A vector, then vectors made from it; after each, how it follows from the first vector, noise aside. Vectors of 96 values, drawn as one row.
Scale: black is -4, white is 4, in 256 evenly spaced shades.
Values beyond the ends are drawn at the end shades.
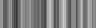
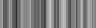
copied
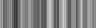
copied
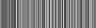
sign-scrambled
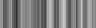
copied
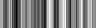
scaled up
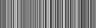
sign-scrambled
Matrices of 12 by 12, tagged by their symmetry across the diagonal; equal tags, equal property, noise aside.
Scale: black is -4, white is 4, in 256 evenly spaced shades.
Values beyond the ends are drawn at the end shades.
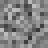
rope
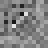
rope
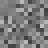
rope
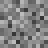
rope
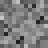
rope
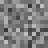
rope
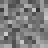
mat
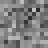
mat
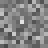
mat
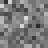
mat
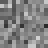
mat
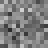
mat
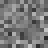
rope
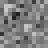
rope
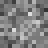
rope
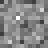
rope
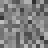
mat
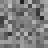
mat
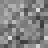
rope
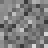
rope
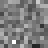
mat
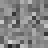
mat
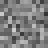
mat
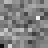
mat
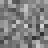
mat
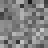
mat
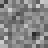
rope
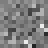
rope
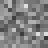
mat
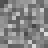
rope
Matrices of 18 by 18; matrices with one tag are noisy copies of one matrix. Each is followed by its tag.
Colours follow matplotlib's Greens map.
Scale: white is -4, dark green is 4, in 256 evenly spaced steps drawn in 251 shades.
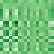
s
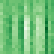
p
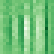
p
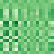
s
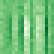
p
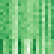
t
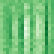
p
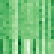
t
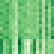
t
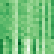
t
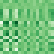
s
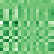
s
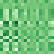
s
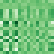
s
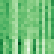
t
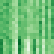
t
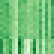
t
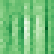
p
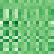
s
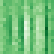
p
